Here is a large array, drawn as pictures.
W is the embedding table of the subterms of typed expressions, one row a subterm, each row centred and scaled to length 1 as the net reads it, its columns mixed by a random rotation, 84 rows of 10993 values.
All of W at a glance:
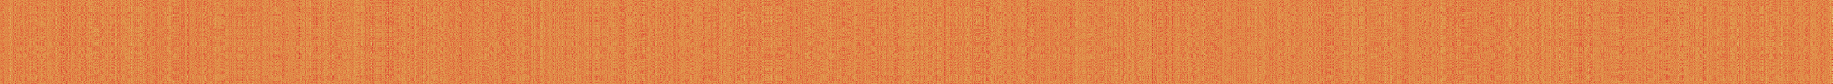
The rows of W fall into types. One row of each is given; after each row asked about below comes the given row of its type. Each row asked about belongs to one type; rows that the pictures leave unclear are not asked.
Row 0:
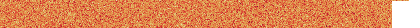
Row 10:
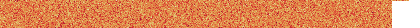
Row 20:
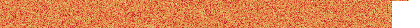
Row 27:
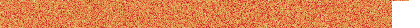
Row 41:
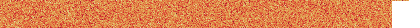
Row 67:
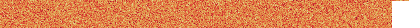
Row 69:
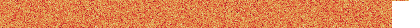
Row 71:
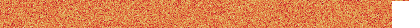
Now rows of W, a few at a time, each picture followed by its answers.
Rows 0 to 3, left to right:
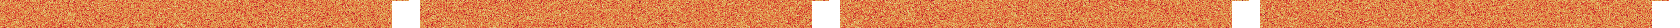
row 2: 41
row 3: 71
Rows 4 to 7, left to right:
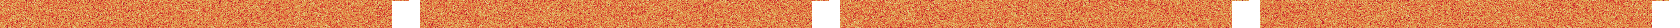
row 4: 27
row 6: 41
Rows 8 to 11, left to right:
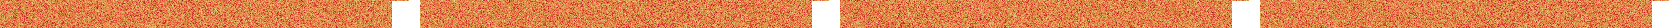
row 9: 27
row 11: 27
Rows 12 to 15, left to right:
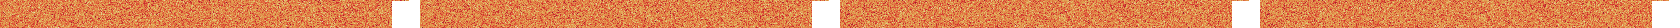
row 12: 69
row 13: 69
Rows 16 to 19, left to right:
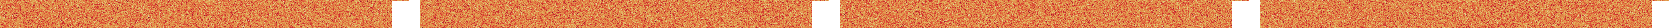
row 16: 10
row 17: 69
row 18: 71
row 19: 27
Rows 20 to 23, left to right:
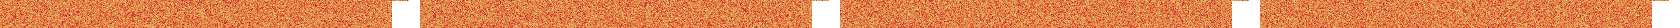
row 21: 41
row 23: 27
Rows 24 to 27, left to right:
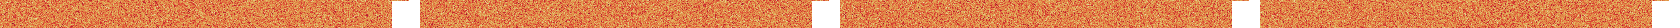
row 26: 10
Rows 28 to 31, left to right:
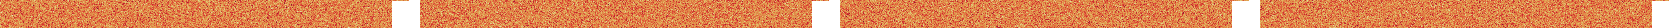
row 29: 67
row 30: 0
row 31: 27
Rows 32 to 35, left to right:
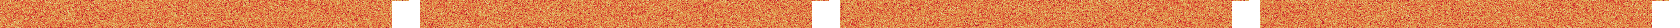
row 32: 41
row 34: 69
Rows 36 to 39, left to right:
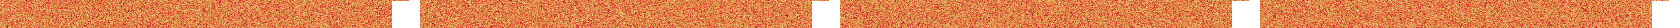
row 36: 27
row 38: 10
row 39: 41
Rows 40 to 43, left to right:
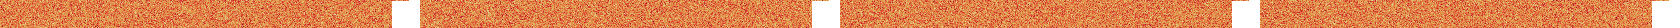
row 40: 20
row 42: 67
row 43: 67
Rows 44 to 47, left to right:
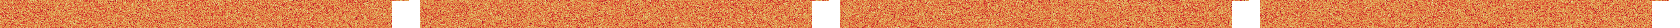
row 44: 67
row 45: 20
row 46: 69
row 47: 20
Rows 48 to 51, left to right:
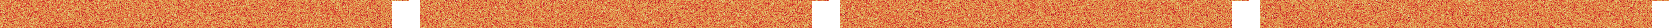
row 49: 20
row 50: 71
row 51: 10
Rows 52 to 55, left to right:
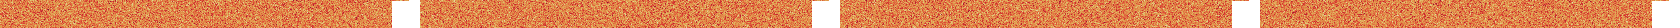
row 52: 67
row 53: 27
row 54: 27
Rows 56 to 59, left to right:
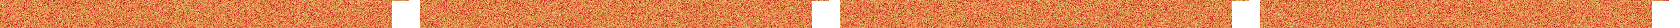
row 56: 0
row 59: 71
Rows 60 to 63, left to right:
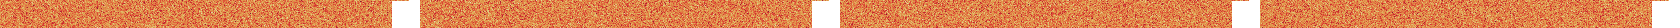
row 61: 41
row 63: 69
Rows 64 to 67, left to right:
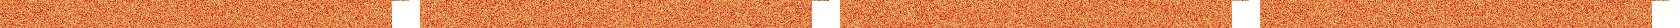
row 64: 67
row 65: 71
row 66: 41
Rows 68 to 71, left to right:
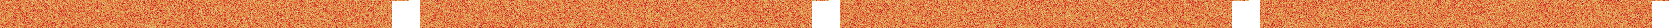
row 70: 69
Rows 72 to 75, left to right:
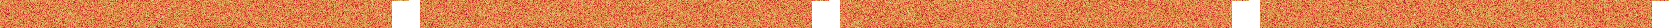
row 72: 0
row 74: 41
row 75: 69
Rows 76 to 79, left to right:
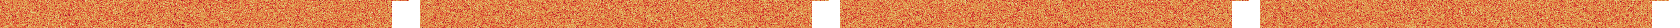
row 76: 20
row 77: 69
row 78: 20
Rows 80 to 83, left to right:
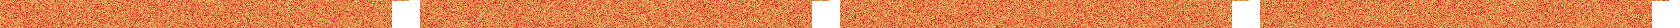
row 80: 10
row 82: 0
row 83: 71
